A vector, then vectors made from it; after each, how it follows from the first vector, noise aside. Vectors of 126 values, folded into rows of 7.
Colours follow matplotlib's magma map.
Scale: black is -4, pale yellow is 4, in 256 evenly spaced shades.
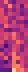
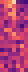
reversed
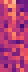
reversed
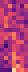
copied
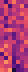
negated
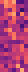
reversed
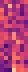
copied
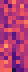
negated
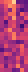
reversed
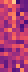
reversed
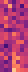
copied
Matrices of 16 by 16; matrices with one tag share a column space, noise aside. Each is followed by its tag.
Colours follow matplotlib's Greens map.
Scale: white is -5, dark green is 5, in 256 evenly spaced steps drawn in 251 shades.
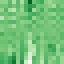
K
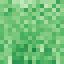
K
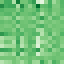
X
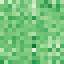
X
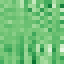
K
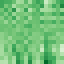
K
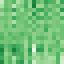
K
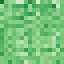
X
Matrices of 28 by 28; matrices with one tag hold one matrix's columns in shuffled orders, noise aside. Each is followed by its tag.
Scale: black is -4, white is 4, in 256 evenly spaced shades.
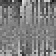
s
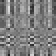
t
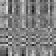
t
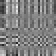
t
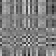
t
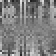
s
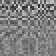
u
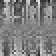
s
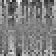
s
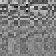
u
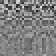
u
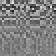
u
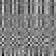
t
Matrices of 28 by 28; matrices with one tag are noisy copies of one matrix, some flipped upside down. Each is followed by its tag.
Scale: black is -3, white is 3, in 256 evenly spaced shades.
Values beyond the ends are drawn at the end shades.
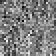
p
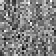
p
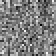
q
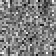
q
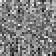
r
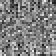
r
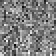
p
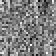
q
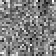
q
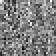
p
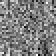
q
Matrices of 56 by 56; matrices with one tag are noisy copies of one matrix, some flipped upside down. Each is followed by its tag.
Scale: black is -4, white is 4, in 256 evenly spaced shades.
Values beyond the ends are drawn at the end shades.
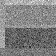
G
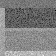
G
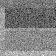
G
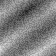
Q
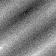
Q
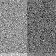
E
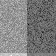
E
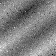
Q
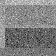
G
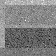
G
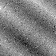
Q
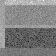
G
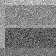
G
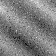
Q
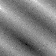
Q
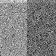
E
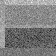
G
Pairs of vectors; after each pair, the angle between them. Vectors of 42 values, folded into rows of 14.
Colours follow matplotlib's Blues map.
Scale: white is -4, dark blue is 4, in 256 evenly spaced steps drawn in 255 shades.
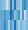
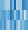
nearly parallel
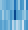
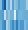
partly opposed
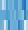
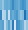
partly aligned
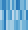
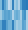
orthogonal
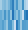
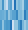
orthogonal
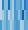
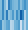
partly aligned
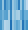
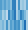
orthogonal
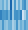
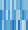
partly opposed
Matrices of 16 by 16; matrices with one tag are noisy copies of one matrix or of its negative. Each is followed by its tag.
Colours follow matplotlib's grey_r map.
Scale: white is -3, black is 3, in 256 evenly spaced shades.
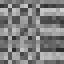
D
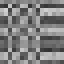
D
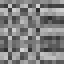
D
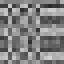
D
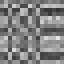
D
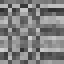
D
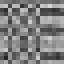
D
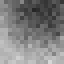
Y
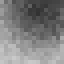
Y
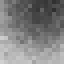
Y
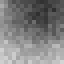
Y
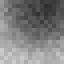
Y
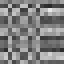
D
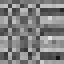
D
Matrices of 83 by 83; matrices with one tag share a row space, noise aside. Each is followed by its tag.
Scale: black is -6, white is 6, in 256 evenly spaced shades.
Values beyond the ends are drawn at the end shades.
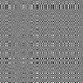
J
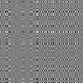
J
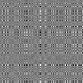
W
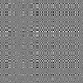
J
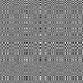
W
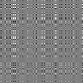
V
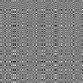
V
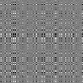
V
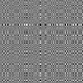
W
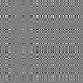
J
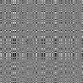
V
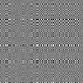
J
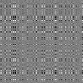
V
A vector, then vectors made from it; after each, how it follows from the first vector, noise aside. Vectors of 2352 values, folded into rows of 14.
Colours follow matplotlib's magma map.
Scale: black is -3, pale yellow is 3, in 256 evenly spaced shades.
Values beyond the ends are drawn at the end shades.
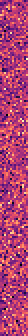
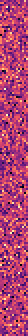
sign-scrambled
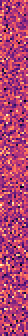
sign-scrambled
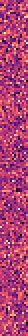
wrapped around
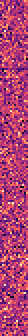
sign-scrambled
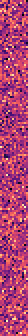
wrapped around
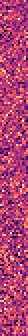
sign-scrambled
